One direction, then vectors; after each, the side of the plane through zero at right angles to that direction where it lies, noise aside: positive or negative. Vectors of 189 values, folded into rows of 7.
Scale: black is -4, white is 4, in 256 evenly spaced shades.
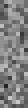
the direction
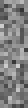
positive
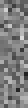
negative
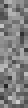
positive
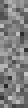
positive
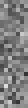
negative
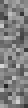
positive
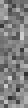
negative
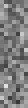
negative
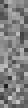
positive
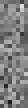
positive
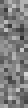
positive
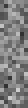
positive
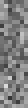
negative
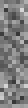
negative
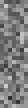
negative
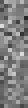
positive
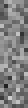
positive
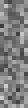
negative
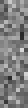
positive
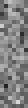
positive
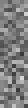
negative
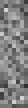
positive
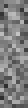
positive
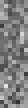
negative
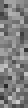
positive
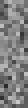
positive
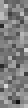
negative
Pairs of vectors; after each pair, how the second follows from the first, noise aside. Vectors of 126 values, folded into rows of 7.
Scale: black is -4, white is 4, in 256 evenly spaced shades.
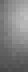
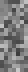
shuffled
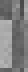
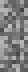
shuffled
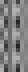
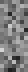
shuffled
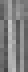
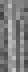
copied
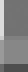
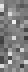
shuffled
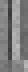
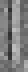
copied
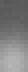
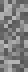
shuffled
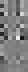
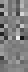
copied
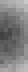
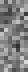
shuffled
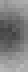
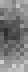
copied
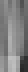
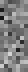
shuffled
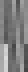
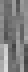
copied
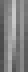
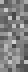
shuffled
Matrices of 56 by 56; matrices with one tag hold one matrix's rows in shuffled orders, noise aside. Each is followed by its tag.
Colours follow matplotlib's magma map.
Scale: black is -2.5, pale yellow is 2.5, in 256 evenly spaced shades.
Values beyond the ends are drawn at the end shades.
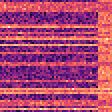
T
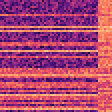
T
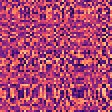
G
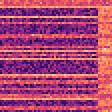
T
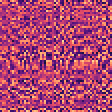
G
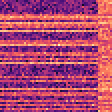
T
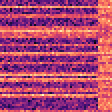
T
